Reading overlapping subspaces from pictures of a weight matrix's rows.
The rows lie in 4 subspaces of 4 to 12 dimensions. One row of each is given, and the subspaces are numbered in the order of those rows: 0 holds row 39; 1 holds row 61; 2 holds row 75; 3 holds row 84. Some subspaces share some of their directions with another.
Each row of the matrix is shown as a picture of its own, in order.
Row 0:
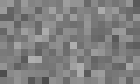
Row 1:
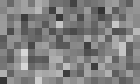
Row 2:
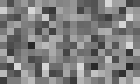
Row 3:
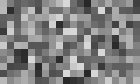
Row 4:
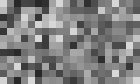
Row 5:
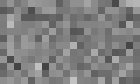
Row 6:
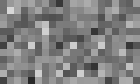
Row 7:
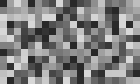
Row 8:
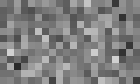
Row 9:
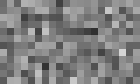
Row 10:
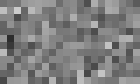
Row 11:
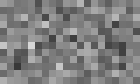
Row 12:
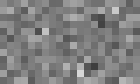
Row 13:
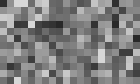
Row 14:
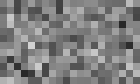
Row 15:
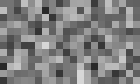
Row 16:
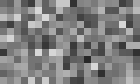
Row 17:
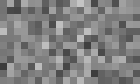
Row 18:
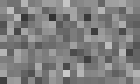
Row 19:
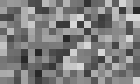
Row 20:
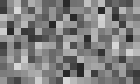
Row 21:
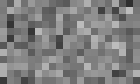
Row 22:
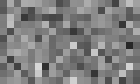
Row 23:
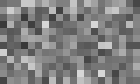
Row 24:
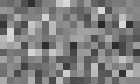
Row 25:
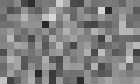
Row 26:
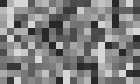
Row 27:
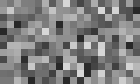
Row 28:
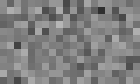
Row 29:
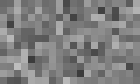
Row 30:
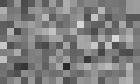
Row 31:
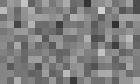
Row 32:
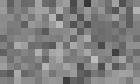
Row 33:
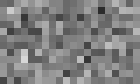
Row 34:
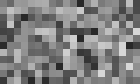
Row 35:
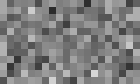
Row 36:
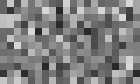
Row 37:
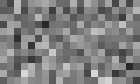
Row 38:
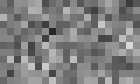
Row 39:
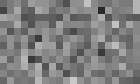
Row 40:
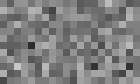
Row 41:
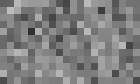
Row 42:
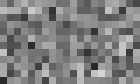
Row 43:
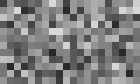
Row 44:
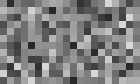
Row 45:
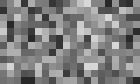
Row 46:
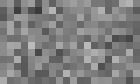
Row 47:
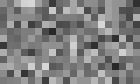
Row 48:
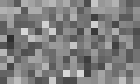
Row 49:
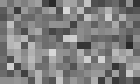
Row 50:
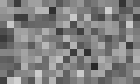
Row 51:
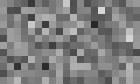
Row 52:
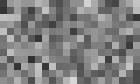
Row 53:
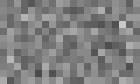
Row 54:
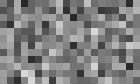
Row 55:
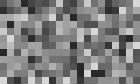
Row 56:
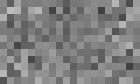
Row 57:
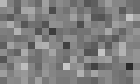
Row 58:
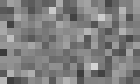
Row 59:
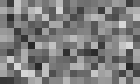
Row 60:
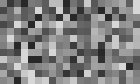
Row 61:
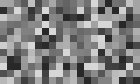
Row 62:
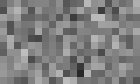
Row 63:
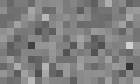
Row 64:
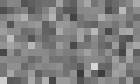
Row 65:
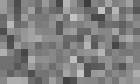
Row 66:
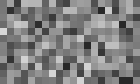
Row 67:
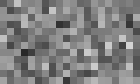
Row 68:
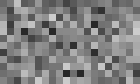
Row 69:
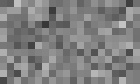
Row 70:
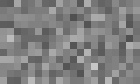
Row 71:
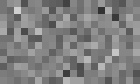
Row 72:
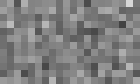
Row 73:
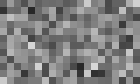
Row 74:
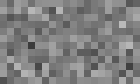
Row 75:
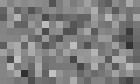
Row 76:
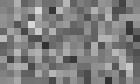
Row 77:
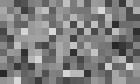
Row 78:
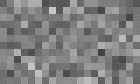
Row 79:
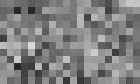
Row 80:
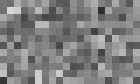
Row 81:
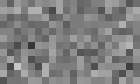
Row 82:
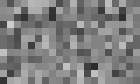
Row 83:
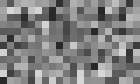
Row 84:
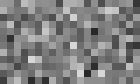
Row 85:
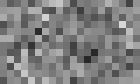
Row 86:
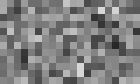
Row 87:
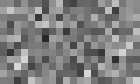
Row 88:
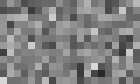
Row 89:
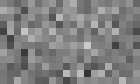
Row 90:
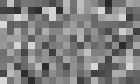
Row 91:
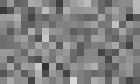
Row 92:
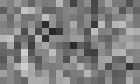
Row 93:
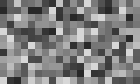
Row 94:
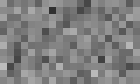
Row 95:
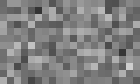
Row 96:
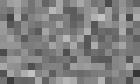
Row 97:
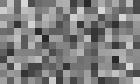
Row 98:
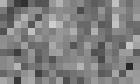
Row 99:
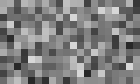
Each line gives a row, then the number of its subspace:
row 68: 2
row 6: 1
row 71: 2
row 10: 2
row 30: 2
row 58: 3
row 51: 2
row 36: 0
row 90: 0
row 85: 2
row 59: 3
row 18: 2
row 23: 2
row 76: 2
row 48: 2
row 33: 2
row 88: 3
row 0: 3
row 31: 0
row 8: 0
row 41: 0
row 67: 2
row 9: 0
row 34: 1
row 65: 3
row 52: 0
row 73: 3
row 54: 0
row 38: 2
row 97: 0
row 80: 1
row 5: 0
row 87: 0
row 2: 1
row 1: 2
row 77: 2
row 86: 1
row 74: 3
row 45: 0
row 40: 1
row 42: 3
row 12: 1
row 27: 1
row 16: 2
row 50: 2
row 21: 0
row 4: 0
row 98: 0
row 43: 2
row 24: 2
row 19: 2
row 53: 1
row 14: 3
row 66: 1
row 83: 1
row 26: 0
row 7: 0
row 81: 3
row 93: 2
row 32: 2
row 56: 1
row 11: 1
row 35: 1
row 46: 2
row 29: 3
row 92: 2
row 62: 1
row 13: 0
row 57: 2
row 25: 1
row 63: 1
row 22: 0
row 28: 0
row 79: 2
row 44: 3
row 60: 0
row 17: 1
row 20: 2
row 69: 0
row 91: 0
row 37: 0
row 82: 0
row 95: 0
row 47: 2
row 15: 1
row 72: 0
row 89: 2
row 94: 1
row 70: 2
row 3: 1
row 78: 2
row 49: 2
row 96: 3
